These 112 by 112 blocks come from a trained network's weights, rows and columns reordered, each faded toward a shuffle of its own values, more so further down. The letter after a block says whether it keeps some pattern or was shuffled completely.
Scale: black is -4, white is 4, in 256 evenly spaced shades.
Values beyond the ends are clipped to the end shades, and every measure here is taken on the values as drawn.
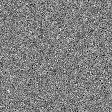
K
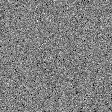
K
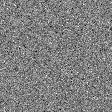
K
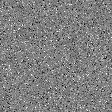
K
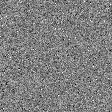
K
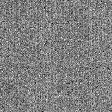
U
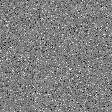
K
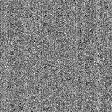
U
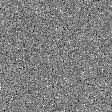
K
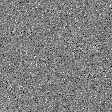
K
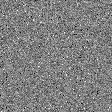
K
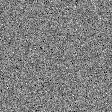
K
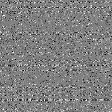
U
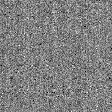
U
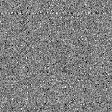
U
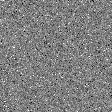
K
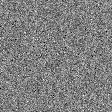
K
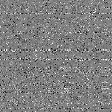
U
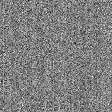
U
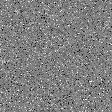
K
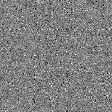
U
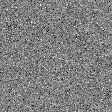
K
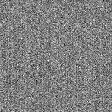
U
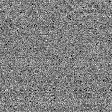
U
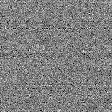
U
